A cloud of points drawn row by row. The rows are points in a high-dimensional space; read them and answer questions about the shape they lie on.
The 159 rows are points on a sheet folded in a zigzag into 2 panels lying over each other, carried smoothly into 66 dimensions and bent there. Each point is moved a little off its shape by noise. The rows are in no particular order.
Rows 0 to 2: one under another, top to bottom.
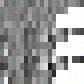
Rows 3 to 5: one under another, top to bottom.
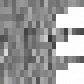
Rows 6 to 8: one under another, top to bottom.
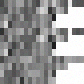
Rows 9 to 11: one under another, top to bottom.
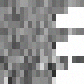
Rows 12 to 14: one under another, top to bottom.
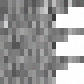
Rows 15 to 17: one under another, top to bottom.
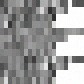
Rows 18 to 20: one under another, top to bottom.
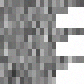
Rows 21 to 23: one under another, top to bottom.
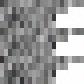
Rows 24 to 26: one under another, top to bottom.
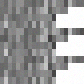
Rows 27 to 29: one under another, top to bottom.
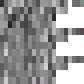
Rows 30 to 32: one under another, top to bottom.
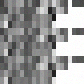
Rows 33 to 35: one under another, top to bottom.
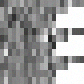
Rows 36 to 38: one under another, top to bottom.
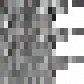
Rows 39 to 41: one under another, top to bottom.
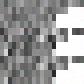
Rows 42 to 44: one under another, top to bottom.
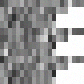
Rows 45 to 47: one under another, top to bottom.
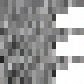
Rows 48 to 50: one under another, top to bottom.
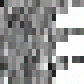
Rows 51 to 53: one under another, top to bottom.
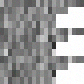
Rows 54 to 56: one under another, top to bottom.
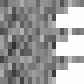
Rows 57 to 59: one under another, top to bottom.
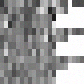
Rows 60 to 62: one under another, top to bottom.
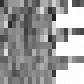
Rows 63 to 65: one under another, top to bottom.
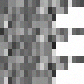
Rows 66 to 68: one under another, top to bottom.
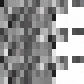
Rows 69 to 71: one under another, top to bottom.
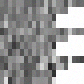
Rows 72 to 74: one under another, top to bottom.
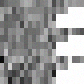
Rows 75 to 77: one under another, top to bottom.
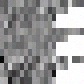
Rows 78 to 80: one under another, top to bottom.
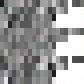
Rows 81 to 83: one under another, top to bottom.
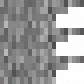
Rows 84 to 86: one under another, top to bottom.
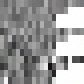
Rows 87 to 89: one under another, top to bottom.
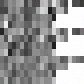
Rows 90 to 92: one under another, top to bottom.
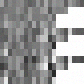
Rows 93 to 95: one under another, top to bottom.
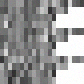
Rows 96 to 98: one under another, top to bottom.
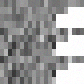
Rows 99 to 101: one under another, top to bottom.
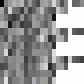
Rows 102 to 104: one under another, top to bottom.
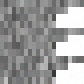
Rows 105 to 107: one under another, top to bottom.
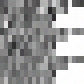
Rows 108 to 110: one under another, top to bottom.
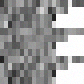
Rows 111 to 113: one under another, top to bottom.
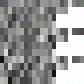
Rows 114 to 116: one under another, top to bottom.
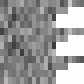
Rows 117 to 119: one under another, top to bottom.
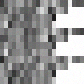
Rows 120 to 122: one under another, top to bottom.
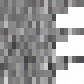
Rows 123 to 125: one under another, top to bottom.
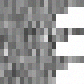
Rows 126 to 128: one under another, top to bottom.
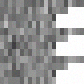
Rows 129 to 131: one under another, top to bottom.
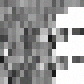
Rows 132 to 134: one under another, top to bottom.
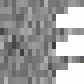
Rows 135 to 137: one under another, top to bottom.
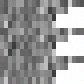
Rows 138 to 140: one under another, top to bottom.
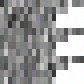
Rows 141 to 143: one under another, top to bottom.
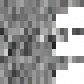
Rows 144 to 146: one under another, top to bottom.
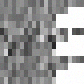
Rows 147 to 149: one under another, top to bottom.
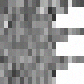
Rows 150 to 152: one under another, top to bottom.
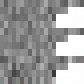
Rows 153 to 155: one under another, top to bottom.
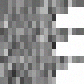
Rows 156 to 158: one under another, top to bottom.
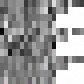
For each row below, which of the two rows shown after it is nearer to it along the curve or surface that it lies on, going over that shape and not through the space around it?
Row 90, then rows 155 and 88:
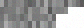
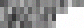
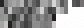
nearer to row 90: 155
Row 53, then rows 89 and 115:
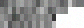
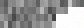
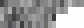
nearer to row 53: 115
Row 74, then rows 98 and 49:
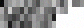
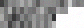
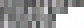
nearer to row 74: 98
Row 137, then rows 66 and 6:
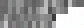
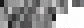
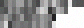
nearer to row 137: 6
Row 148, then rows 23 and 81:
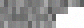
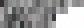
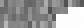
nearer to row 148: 81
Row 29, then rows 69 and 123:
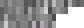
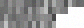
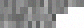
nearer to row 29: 69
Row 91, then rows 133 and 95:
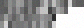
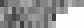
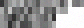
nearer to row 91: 133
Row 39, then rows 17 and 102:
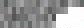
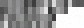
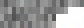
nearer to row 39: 102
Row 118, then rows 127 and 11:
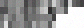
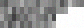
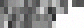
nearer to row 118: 11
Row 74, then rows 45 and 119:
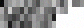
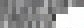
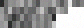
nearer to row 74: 119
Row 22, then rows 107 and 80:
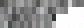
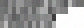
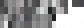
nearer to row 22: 107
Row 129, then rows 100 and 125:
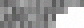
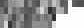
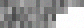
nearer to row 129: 125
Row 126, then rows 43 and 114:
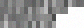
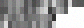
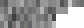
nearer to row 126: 43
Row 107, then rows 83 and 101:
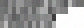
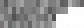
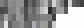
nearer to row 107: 101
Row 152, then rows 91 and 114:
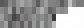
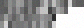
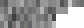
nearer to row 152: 91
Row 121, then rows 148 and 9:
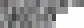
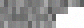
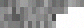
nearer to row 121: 148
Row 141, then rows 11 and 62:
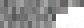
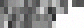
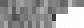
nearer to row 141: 11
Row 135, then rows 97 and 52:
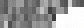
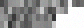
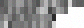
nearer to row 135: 97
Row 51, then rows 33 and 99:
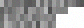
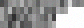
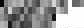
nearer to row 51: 33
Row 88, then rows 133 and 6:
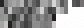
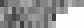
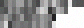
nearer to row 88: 6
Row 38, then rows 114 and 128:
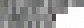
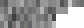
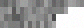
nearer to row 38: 128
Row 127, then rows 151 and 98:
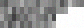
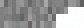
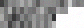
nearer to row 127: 151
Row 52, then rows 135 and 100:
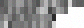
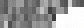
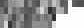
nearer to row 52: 100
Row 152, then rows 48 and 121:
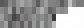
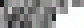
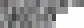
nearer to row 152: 48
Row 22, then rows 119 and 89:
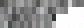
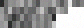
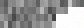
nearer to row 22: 119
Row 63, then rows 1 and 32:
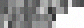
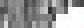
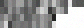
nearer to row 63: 1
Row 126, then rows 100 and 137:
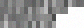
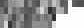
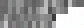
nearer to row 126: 137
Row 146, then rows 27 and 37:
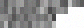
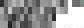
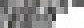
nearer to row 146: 37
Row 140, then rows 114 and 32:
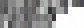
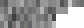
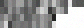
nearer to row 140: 114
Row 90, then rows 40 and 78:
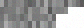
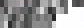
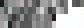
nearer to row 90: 40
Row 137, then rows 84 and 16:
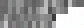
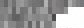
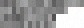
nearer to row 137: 84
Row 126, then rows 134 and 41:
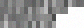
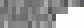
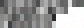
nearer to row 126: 41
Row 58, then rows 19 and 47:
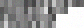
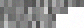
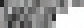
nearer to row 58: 19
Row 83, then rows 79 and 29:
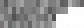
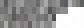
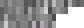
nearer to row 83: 79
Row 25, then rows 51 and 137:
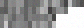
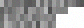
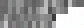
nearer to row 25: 51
